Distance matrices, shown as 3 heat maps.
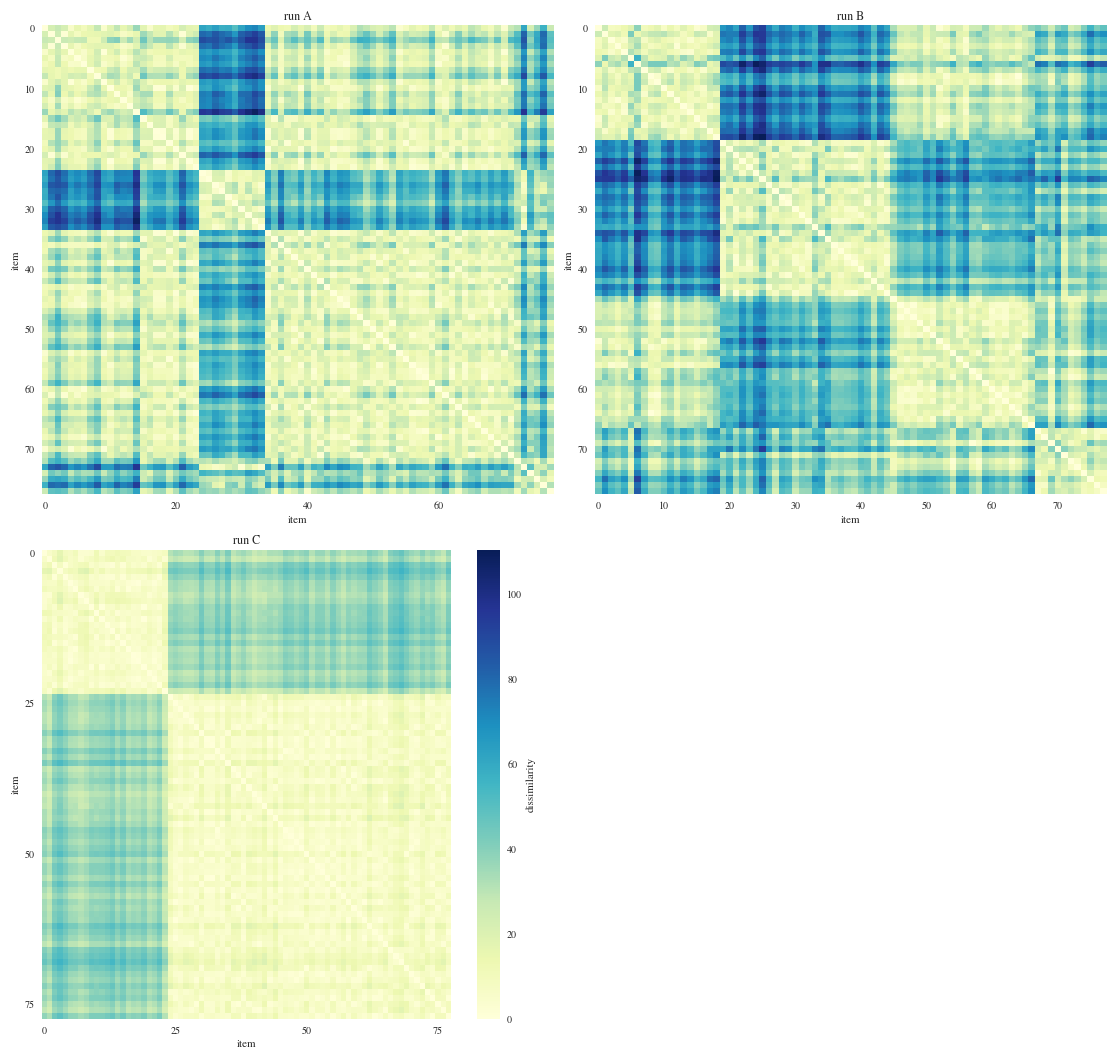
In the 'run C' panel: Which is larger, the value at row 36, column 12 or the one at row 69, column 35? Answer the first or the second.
the first
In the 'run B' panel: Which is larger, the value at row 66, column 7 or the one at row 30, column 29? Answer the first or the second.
the first
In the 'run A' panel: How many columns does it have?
78
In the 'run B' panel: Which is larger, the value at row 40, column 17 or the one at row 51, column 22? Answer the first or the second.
the first
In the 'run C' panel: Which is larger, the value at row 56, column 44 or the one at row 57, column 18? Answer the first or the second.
the second
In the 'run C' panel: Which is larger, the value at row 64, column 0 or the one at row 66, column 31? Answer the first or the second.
the first
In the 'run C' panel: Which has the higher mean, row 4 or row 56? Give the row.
4
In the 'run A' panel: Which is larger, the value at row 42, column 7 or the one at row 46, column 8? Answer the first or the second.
the first
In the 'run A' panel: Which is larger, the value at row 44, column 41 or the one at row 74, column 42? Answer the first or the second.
the second
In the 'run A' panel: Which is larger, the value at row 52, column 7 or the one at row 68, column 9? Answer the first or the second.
the first
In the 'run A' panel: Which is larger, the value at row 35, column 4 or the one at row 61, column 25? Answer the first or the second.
the second
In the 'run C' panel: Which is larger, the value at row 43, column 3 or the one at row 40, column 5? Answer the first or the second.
the first
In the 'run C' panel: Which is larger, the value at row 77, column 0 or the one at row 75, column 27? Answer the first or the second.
the first
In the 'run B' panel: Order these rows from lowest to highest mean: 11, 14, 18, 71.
71, 14, 11, 18
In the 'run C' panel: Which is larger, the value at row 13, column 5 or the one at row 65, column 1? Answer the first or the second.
the second
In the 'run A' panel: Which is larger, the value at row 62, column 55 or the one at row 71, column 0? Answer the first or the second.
the second
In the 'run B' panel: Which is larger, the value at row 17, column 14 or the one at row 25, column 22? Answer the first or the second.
the second
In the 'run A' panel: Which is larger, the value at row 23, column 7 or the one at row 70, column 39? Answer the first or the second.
the first
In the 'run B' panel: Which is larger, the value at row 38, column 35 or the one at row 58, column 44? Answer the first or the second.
the second
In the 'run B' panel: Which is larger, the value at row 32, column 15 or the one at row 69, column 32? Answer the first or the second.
the first
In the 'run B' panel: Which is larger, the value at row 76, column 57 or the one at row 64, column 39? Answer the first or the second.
the second
